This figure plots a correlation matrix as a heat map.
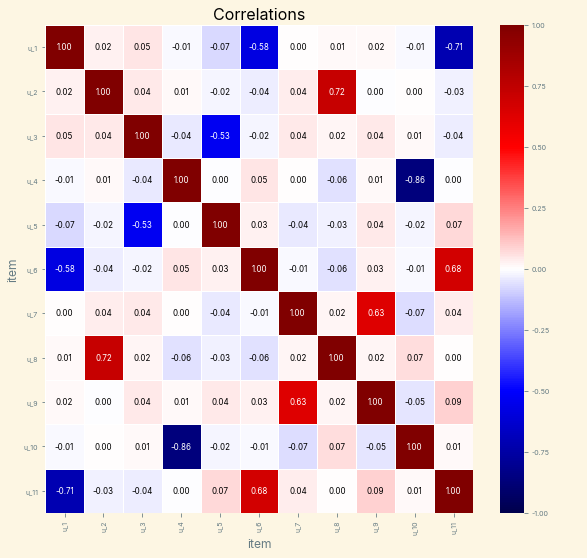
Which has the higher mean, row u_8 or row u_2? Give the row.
u_2
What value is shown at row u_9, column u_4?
0.01
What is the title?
Correlations
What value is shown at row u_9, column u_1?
0.02
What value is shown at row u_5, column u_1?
-0.07
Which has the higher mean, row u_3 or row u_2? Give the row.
u_2
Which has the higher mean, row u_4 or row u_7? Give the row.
u_7
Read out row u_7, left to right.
0.00 0.04 0.04 0.00 -0.04 -0.01 1.00 0.02 0.63 -0.07 0.04
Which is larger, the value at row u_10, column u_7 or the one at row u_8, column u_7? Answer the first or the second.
the second
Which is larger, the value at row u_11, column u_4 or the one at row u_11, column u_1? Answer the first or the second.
the first
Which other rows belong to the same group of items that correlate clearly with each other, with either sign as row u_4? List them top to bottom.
u_10
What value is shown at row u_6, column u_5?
0.03
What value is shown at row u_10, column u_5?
-0.02
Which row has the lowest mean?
u_1
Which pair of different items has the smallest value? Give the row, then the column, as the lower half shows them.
u_10, u_4
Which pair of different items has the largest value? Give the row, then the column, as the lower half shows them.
u_8, u_2
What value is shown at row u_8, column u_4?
-0.06
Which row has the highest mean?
u_9
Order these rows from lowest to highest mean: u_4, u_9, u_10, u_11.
u_10, u_4, u_11, u_9
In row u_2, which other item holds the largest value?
u_8
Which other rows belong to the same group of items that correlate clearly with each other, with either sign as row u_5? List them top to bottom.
u_3
